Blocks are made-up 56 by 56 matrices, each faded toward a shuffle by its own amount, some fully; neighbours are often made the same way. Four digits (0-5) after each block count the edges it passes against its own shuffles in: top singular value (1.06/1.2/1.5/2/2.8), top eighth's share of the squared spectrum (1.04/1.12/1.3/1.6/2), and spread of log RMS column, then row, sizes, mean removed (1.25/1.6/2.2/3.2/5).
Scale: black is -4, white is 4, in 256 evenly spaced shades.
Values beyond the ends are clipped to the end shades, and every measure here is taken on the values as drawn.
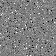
0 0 0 0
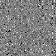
3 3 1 1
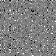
4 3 2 2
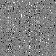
3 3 2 0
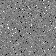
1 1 0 0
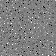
0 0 0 0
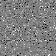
3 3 0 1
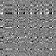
5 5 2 3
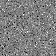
2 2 0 0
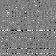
4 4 1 2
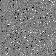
0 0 0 0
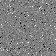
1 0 0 0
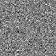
3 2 1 1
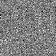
3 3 0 1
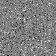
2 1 0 0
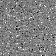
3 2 0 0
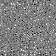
3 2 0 1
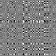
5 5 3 3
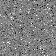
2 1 0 0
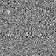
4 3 1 2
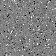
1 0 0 0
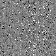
1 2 2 0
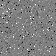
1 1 0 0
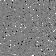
1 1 0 0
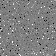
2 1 0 0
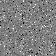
1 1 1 0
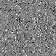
3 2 1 0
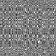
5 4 3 3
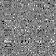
4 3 1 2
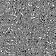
2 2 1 0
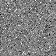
0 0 0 0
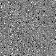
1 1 2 0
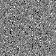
1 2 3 0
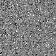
0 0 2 0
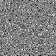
3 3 0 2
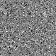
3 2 1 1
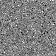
1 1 0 0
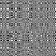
5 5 3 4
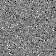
1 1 0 0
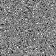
2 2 0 0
